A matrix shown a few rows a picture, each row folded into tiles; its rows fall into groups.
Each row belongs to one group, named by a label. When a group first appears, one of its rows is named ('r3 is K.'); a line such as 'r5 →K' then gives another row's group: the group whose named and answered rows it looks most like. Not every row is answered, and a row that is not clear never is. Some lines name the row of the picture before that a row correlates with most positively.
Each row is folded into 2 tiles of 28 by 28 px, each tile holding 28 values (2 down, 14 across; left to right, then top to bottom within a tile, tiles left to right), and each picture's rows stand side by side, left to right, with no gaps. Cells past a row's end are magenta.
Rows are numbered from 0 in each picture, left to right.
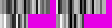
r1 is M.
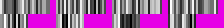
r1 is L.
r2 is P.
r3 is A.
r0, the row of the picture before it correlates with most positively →1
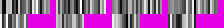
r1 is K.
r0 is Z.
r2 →M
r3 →A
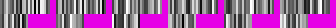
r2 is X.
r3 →K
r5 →M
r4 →L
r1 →A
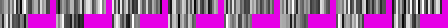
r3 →X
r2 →L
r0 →P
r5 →L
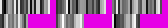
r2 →X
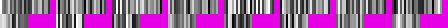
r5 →A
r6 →A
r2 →A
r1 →X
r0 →M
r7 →Z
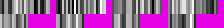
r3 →X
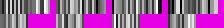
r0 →Z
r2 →A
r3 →Z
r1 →X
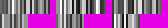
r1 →L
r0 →L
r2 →L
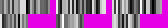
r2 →K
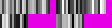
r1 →Z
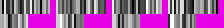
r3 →L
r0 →K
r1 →M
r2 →K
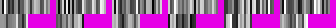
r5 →K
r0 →K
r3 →P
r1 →Z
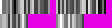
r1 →L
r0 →M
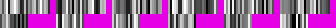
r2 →M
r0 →P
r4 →L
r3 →X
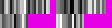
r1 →M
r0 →X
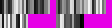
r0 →X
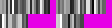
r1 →M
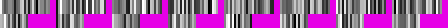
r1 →A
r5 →M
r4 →L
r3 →Z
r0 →M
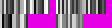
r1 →L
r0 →X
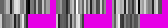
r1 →X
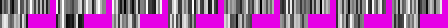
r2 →K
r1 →P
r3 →A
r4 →M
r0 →A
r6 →A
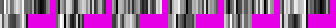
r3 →P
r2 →Z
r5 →X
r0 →X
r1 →P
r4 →Z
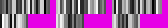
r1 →M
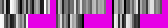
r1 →A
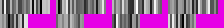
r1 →Z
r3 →M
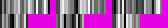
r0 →A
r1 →P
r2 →Z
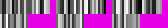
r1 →A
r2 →X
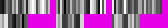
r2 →L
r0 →P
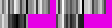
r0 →P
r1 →P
